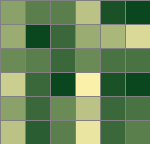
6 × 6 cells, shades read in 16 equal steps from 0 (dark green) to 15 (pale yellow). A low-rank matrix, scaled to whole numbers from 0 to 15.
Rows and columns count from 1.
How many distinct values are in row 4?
5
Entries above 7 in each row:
2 4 0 2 2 2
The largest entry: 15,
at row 4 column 4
